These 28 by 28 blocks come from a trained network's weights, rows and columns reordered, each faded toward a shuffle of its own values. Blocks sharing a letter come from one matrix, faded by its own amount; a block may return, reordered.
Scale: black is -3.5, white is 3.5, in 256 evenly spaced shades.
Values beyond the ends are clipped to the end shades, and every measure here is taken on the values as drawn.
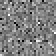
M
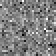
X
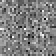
M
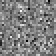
X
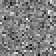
X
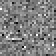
M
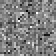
M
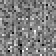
M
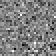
X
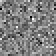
X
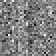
M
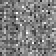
M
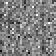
M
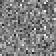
X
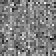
M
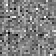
M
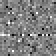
X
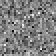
X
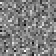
X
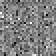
M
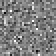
X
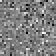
X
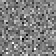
X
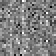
M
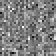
M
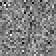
X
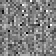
M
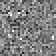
X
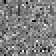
M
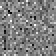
X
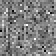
M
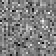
M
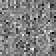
M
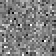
M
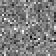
X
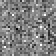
M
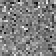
X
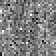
M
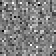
M
